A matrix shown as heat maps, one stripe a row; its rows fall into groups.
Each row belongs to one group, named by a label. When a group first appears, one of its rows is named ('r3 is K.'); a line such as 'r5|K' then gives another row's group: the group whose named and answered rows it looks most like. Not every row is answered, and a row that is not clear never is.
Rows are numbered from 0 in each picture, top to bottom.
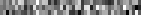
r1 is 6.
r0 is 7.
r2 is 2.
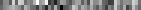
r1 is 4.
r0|7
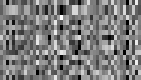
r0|2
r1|4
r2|4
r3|6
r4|2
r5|4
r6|2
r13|4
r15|2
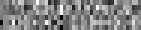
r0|7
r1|6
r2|6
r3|4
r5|4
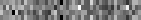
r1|7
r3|4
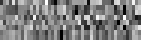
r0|7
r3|6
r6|4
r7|4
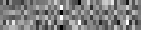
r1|6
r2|4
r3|6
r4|7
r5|4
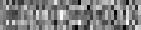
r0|2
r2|6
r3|6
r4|7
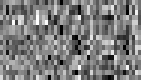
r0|4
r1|2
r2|2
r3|7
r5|4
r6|4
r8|2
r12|4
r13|7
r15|7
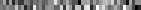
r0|2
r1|6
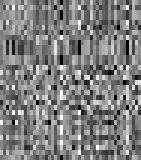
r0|4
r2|4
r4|7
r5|7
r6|4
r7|6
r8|2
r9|2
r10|2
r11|4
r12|4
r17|7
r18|6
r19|6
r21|2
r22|7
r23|6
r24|7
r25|6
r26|6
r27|7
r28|6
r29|6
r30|7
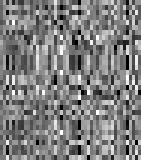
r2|2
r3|4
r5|4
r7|6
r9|6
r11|2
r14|6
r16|7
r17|2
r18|7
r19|7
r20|2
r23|4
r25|2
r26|6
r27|2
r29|2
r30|2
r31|7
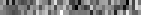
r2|6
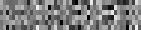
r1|7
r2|2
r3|7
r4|4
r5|2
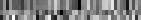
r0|2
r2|4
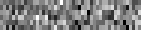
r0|6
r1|2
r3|7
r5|2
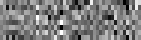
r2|4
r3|7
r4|6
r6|6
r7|2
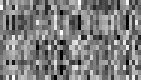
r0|7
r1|7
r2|4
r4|2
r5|2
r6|6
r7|7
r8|4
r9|7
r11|4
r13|4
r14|4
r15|7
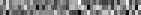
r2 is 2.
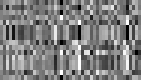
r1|2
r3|6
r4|7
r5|2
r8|4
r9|7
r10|6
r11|7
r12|7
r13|7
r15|4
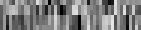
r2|4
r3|2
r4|2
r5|2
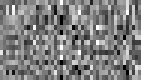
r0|6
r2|7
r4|4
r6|4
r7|6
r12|4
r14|2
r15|4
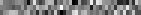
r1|6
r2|4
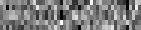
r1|2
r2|4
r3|4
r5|2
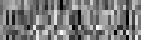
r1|4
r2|2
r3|2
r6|6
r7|2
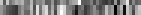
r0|7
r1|6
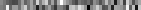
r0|6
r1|7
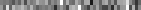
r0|6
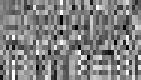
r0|6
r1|6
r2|6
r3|4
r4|4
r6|4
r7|7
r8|6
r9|2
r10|7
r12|7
